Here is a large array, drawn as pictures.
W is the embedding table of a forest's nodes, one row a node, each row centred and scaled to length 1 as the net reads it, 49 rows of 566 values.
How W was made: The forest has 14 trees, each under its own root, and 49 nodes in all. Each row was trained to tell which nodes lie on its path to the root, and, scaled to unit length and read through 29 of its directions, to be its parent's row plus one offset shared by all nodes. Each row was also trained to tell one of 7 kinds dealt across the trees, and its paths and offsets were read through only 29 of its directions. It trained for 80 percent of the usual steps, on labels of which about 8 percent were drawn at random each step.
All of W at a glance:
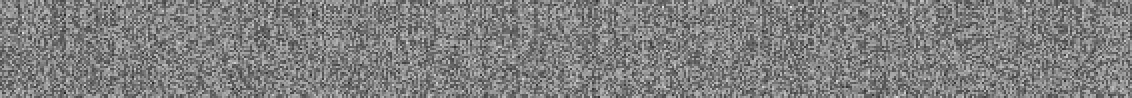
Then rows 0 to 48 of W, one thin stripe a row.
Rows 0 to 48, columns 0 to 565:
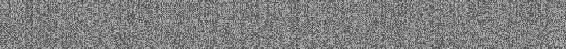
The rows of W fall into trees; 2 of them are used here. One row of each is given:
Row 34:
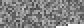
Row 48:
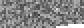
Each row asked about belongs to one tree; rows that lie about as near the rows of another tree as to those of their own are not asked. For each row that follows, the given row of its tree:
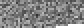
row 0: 48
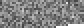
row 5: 34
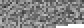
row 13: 48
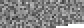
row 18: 34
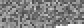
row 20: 48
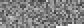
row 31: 48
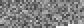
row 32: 34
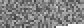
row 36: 34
